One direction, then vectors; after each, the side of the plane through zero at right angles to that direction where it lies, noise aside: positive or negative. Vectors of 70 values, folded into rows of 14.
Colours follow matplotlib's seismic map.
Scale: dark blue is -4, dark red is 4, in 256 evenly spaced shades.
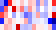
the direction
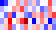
positive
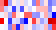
negative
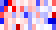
positive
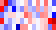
negative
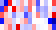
positive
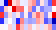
positive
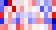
positive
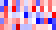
positive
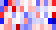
positive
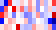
positive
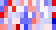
positive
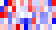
positive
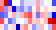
negative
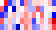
negative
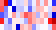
negative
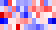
positive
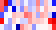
negative
